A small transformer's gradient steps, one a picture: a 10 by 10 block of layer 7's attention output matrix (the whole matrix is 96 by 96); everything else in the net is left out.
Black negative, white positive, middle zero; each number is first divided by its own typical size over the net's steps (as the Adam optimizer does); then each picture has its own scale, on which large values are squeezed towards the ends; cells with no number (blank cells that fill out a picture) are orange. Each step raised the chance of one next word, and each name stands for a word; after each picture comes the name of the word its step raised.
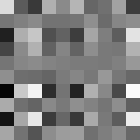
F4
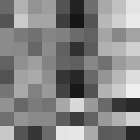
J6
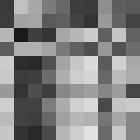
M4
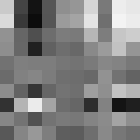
J6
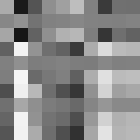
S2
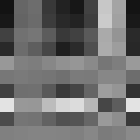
J6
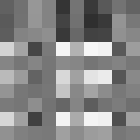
S2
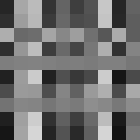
S2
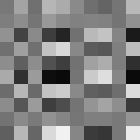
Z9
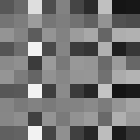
Z9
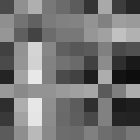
S2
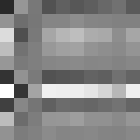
F4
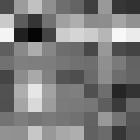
Z9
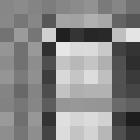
S2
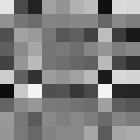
F4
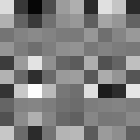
F4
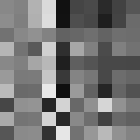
J6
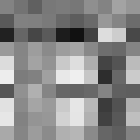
S2
